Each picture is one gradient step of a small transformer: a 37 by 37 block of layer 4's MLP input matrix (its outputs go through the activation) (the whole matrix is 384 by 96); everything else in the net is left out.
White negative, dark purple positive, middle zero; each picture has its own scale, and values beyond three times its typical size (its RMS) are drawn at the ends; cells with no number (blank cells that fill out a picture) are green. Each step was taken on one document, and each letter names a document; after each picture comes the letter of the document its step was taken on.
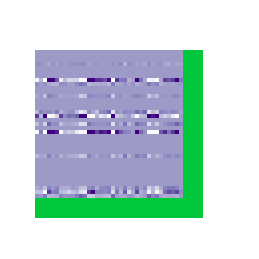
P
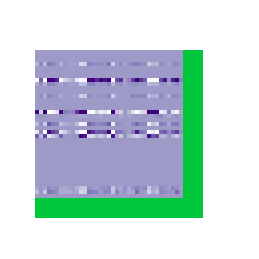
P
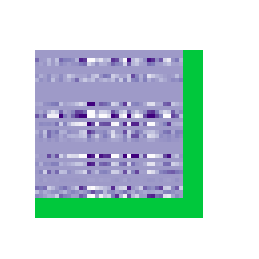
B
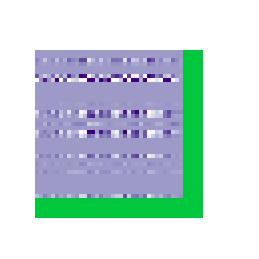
B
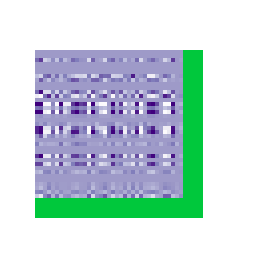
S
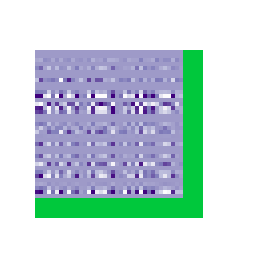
S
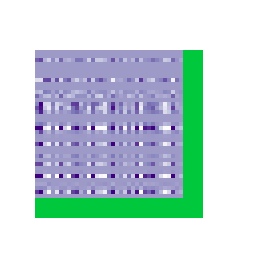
S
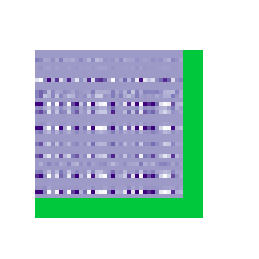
S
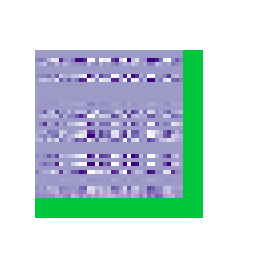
B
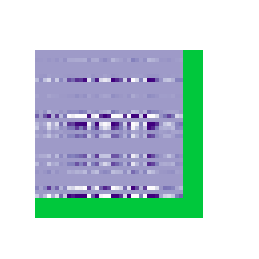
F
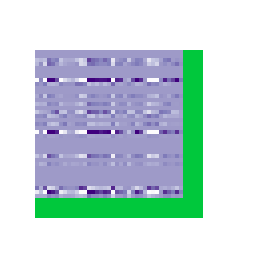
P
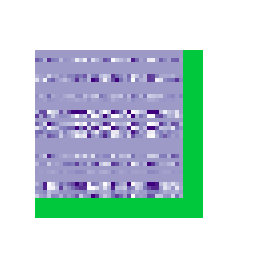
F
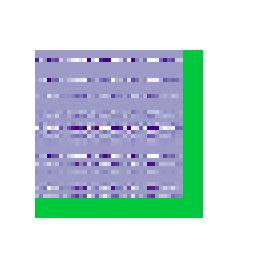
F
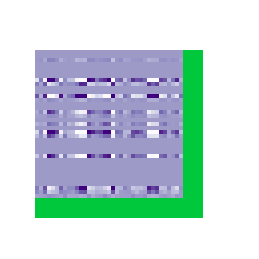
P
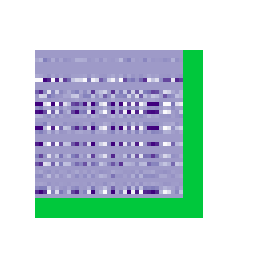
S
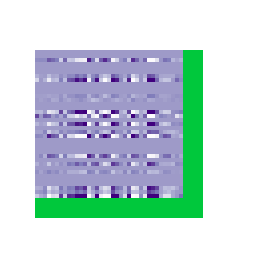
F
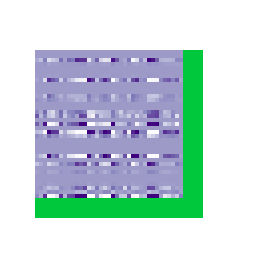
F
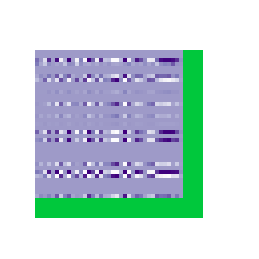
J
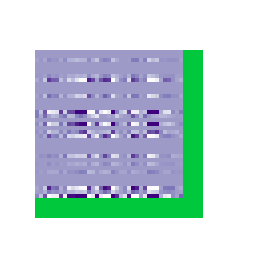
F
